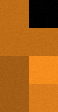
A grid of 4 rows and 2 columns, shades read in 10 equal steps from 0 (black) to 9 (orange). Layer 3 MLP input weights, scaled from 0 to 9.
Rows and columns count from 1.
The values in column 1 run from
6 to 7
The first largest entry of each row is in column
1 1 2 2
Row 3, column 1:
6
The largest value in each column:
7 9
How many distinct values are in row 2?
1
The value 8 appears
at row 4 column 2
